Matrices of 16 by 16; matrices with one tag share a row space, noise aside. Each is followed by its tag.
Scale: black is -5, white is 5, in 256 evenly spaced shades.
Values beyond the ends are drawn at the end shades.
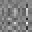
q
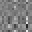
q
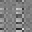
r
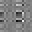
r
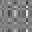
q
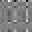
q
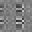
r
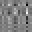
q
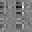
r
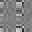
r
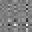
q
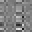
r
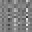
q
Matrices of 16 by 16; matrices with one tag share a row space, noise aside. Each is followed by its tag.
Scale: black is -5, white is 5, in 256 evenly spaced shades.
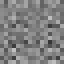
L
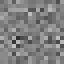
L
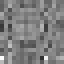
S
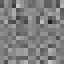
L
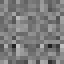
L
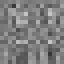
L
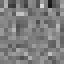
L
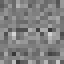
L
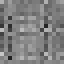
S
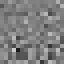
L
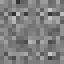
L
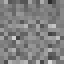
L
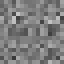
L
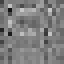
S
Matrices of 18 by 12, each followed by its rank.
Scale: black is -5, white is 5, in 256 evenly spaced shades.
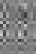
two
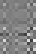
two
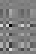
one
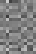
two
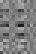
two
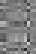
two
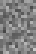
full rank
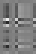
one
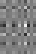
one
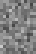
full rank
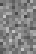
full rank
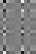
one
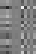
one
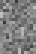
full rank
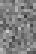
full rank
